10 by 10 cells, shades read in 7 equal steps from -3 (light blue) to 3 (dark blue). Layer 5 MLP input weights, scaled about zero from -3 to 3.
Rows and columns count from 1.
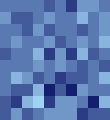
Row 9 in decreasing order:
3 2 2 1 0 -1 -1 -2 -2 -3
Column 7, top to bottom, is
2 0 0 0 2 0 1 3 -1 -1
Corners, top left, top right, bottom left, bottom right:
0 0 1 1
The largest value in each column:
1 2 1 1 3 2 3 2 3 1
